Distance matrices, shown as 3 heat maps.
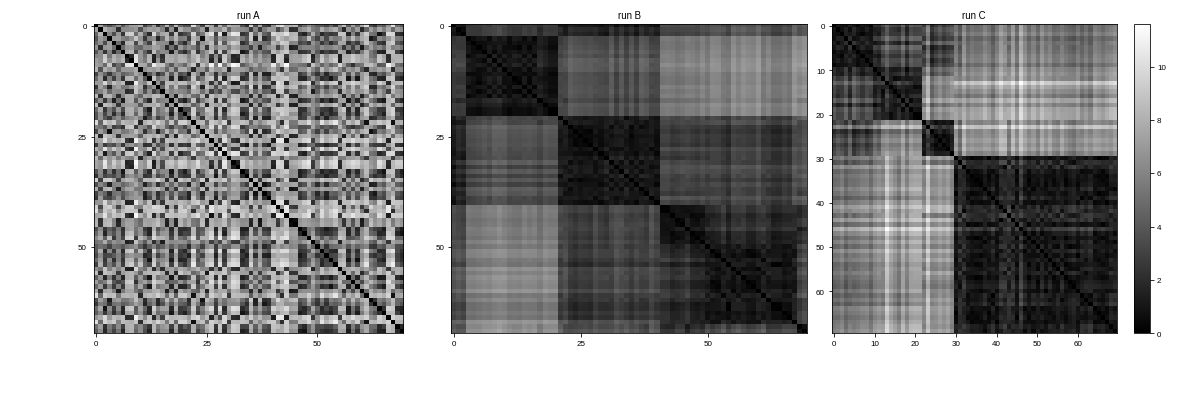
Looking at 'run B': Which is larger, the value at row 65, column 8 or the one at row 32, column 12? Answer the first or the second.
the first
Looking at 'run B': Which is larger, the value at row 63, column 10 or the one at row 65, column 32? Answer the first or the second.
the first
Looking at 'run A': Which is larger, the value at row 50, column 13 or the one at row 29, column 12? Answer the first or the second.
the first
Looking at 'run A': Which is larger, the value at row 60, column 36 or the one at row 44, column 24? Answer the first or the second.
the second
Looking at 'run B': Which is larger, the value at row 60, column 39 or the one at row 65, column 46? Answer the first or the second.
the first
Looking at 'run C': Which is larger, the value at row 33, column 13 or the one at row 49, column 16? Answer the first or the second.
the first
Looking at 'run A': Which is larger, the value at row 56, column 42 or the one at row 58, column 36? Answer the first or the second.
the second
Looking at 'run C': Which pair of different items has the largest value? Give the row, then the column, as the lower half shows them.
46, 13
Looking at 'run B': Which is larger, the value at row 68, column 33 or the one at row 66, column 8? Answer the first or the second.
the second
